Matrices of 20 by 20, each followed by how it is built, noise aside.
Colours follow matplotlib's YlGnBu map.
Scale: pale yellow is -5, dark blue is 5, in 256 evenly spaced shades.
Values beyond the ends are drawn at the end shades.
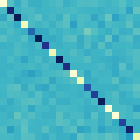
diagonal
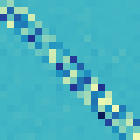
banded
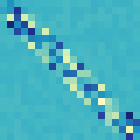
banded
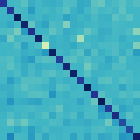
diagonal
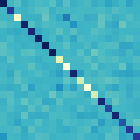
diagonal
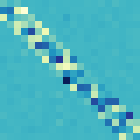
banded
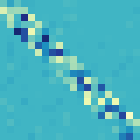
banded
